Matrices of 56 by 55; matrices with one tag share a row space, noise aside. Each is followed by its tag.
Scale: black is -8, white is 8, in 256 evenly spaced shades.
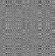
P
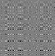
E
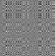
P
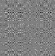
E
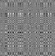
E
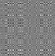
E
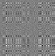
P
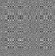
E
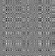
P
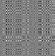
P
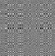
E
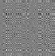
P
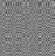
P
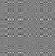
E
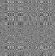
E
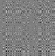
P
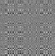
E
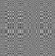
E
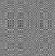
E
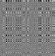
P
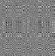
P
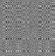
P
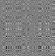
P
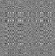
E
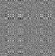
E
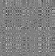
P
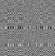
E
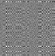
P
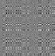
P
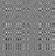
P
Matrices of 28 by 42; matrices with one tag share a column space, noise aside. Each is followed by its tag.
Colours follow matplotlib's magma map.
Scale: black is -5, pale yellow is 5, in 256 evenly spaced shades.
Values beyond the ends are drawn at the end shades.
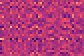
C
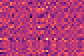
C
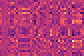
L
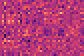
L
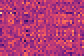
L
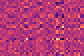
C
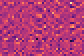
C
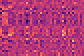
L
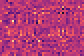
L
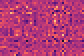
L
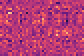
L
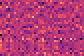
C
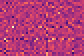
C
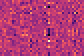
L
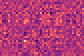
L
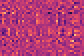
L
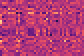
L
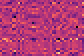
C
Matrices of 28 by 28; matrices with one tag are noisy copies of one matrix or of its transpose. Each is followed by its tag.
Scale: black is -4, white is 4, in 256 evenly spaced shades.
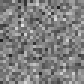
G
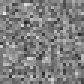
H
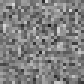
H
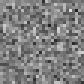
H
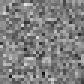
H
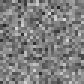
G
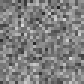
G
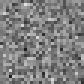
H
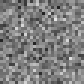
G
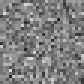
H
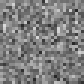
H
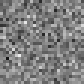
G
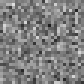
H
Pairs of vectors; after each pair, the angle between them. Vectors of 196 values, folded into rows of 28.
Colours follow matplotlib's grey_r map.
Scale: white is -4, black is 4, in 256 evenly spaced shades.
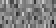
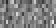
nearly opposite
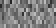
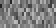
nearly parallel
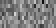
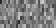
partly opposed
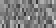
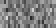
partly aligned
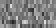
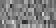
nearly opposite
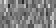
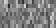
nearly parallel
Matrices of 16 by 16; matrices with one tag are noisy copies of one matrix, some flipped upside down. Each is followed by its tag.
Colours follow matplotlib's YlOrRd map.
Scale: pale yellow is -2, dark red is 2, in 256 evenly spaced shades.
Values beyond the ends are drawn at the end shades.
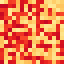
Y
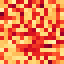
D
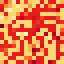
D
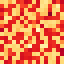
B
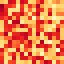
Y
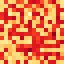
D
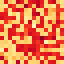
D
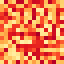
D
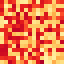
Y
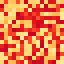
D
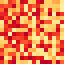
Y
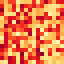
Y
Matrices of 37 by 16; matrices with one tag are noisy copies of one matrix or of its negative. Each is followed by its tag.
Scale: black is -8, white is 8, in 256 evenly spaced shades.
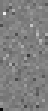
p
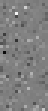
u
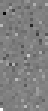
p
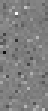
u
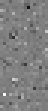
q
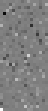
p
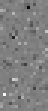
q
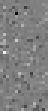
u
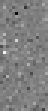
u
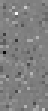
u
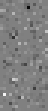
q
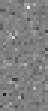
q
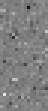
q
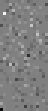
p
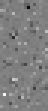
q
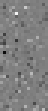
u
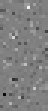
q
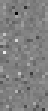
u
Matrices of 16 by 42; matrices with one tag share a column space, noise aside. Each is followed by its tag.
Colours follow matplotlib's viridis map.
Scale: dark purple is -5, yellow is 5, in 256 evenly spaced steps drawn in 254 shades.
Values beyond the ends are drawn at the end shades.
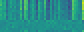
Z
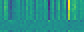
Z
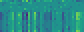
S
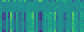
S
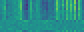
Z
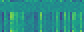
S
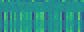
S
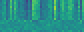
Z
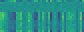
S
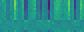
Z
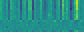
Z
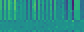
Z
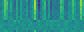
Z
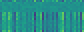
S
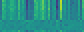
Z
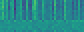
Z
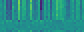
Z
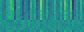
Z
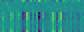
S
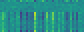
S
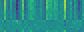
Z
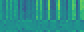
Z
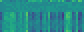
S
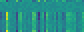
S
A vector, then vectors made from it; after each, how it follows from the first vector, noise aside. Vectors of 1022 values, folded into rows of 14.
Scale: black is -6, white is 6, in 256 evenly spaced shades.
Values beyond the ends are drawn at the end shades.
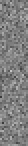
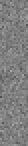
shrunk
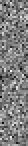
scaled up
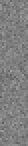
shrunk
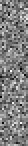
scaled up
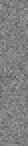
shrunk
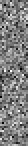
scaled up
